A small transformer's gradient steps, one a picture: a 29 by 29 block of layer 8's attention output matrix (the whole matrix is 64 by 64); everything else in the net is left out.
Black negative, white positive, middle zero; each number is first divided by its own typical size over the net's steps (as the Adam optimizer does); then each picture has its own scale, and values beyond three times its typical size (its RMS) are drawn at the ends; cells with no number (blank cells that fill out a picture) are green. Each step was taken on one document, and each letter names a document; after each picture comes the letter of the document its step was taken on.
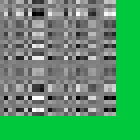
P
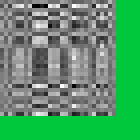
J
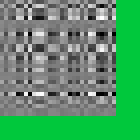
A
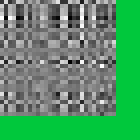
A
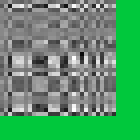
J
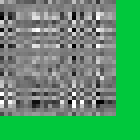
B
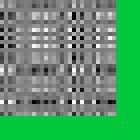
B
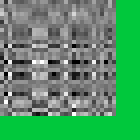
J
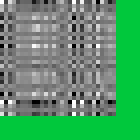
B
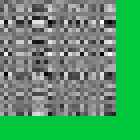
P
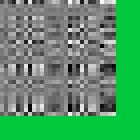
P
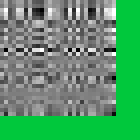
P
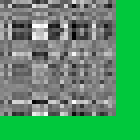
J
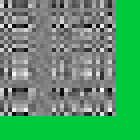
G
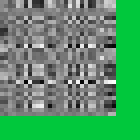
P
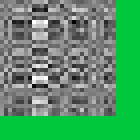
J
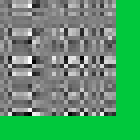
J
